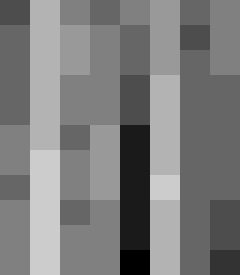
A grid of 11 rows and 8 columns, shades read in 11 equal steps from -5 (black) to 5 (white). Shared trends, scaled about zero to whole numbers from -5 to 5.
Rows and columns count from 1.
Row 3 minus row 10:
-1 -1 1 0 3 -1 0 2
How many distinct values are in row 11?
6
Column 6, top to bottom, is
1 1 1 2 2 2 2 3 2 2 2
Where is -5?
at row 11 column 5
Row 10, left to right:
0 3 0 0 -4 2 -1 -2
